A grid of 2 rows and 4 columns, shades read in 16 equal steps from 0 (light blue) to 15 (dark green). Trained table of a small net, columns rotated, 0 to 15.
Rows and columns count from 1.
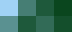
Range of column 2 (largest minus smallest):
4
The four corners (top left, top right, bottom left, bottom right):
0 15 7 14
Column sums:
7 22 24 29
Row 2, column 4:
14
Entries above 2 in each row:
3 4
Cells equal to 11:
1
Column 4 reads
15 14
